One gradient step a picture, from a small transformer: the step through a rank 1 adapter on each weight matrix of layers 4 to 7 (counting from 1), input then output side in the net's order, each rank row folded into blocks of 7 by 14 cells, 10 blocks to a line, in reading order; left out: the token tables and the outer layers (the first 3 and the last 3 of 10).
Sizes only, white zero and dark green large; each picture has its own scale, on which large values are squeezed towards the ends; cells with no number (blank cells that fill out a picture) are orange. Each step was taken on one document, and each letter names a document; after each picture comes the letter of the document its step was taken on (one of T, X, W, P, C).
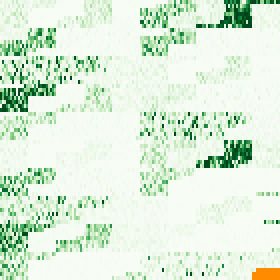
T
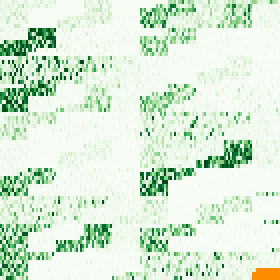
T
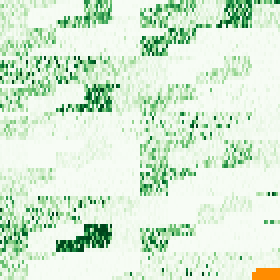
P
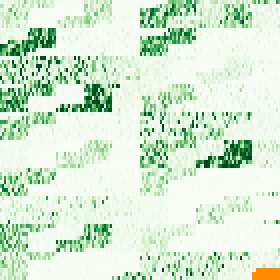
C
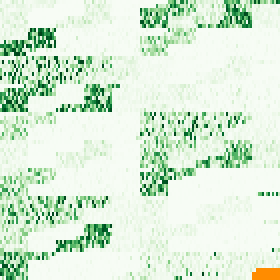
T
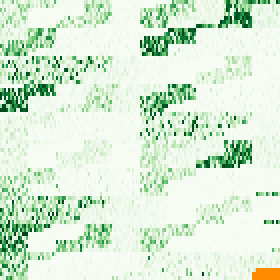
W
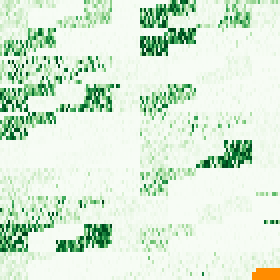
W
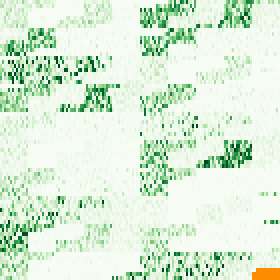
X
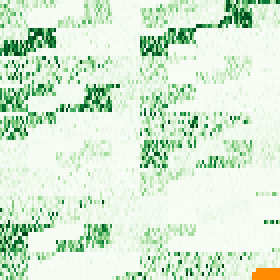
W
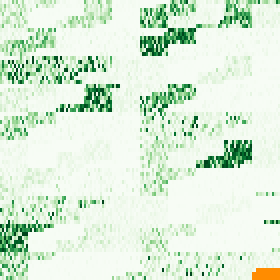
X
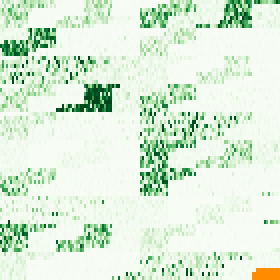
P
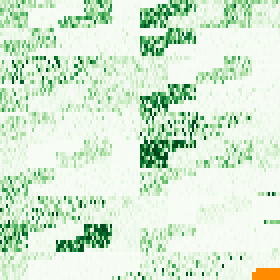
P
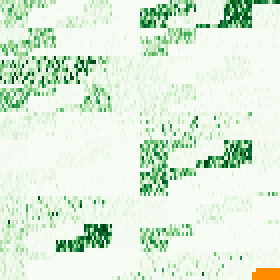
P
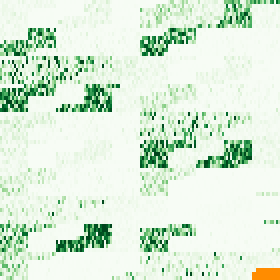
C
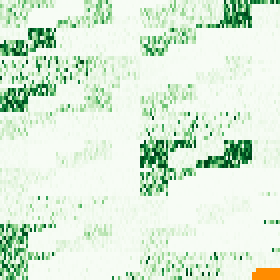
C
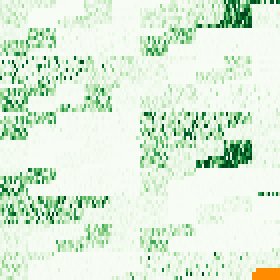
T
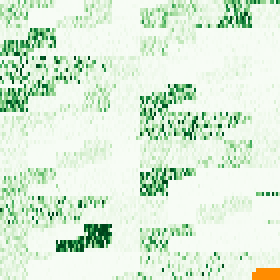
C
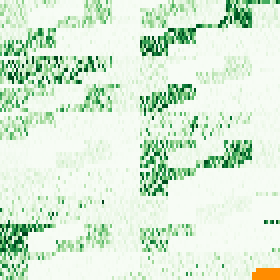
X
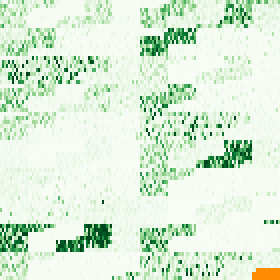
W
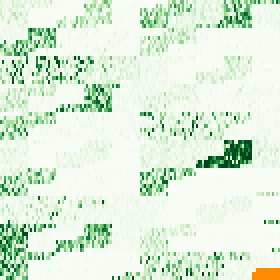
C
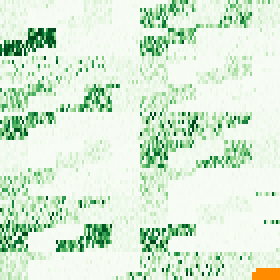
W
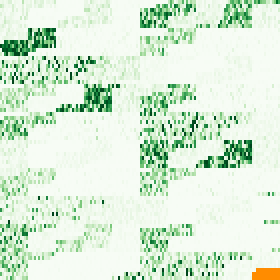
P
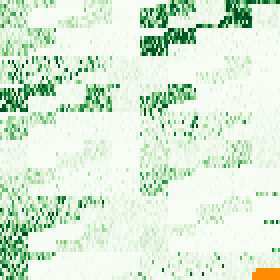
X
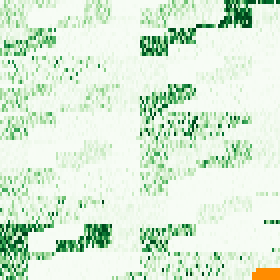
W
